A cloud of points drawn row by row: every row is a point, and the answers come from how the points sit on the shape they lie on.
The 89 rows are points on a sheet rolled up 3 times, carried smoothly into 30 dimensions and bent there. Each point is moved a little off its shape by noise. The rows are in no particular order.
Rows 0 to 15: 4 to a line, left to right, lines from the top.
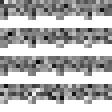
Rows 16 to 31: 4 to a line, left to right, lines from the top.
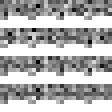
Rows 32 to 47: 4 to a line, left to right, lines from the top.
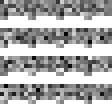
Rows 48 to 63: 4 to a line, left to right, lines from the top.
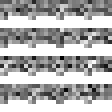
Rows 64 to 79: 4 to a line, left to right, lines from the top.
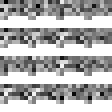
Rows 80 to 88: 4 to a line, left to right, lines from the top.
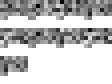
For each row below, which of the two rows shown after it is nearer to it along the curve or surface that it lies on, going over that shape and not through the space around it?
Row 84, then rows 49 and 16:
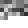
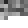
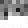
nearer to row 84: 16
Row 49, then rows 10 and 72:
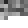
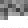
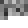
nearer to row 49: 10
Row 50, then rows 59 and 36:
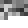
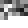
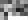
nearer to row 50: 36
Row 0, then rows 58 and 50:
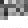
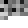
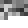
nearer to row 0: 50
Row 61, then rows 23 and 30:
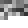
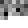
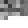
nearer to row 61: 23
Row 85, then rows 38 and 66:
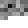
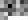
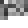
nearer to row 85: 66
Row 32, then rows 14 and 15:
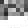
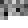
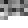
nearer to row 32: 14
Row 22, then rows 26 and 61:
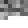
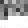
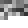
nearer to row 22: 26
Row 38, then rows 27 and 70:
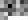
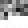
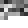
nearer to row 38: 70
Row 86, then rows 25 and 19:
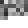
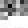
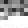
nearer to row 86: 25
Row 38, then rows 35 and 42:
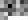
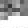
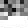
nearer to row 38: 42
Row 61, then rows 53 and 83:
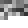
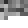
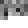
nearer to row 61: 83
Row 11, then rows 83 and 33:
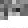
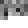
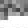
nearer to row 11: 33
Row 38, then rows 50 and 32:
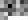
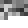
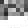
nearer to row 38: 32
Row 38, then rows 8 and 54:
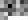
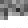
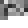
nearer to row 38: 54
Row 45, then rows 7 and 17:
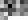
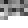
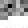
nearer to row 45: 17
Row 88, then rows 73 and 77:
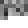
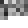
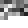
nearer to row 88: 73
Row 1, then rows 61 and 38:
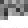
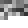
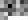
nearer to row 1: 61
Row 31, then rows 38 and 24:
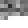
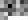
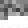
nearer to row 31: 24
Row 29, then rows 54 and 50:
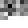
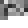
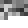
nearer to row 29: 54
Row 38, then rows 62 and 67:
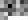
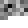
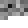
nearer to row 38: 62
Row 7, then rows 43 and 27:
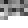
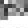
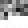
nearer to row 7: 27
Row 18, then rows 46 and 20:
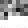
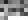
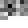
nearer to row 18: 46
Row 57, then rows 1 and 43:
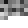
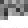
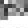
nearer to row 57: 1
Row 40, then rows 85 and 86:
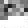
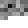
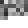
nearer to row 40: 86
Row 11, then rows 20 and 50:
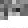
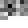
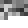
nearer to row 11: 50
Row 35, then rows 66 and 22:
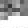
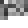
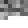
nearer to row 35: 22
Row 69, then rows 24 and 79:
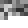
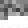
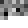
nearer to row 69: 79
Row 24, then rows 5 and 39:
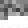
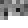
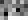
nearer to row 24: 5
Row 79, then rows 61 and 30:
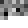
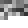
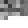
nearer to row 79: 61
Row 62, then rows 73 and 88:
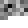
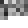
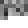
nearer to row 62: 73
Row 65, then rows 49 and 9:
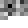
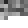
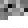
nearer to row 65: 9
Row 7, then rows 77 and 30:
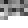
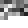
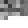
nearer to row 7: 30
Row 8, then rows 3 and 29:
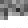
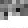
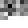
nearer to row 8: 3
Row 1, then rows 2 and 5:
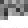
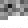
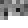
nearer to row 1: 5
